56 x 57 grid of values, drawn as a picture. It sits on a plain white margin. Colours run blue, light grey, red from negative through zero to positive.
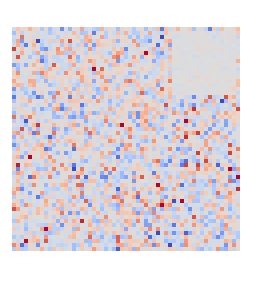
The halves do not mirror each other. On average the colour sits 50% of the way up the scale. In the top right lies a patch that is calmer than the rest. No regular stripes run through it. The top right is the smoothest part. Fine speckle covers the field. No overall slope runs across the table.
